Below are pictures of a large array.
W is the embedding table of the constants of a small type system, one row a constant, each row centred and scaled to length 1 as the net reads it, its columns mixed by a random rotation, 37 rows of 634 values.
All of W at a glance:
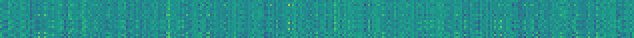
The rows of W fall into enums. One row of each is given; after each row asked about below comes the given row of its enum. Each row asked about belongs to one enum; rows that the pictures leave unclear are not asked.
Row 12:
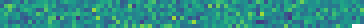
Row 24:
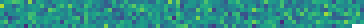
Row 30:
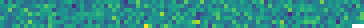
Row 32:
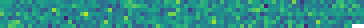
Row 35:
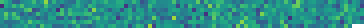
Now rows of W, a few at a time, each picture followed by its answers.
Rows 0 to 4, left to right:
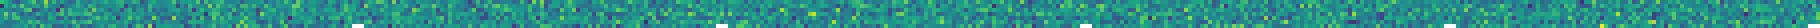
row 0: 35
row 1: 24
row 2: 32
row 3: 12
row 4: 30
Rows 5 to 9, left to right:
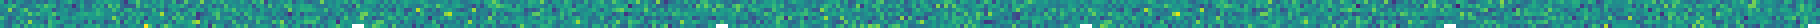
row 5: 30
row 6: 32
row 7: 12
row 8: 32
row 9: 35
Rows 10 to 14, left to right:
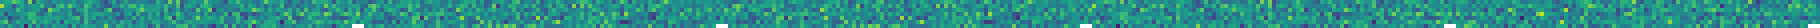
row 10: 24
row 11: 12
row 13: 24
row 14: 32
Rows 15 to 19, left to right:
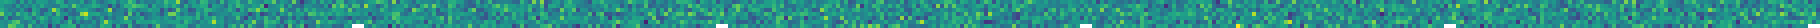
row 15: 32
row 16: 24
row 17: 12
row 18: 30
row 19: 24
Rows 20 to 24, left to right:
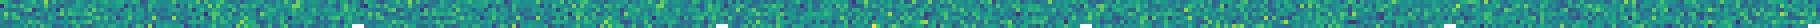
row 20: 35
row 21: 35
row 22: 30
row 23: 12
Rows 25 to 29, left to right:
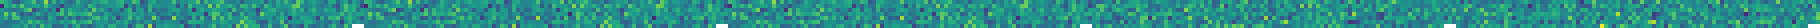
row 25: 35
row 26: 35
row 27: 35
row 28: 12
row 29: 30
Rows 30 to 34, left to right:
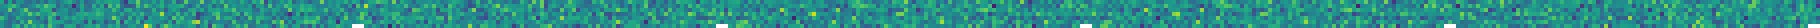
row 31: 24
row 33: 32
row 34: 35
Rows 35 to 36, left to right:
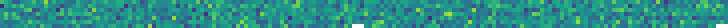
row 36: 32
